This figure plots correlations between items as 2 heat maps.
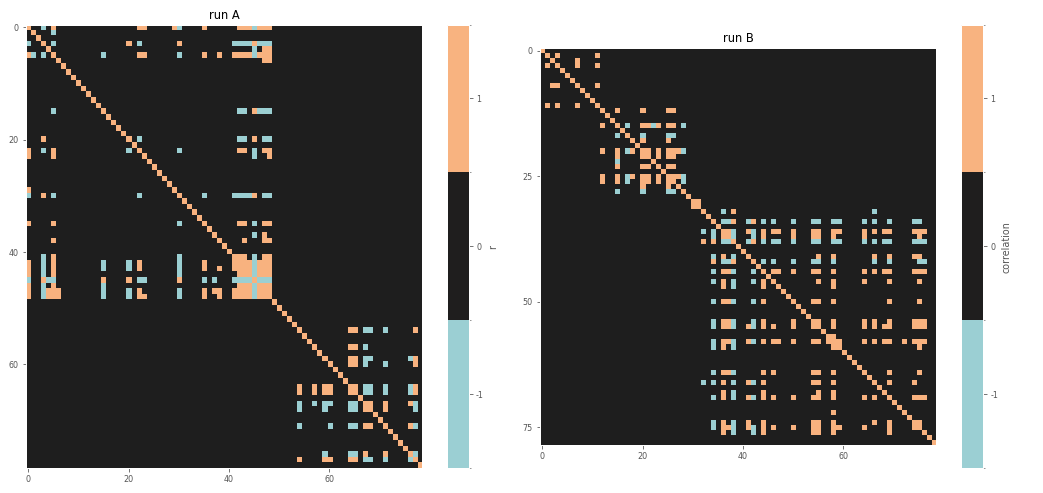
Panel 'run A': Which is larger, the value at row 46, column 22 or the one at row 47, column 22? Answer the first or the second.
the second
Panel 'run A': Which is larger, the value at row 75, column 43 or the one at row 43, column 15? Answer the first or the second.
the first
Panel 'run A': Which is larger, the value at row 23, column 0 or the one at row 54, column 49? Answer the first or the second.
the first
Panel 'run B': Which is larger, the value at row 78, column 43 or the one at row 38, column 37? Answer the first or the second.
the first
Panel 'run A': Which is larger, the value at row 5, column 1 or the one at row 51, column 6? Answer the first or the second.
the second
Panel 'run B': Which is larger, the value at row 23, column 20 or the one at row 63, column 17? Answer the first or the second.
the first
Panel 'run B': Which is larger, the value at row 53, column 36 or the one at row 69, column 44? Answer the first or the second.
the second
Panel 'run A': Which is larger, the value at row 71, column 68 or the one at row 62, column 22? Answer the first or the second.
the first
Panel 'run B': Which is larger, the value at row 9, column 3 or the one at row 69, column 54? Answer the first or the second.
the second
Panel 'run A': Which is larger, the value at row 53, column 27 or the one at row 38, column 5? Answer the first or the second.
the second
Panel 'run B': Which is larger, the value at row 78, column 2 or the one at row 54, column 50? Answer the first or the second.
the second
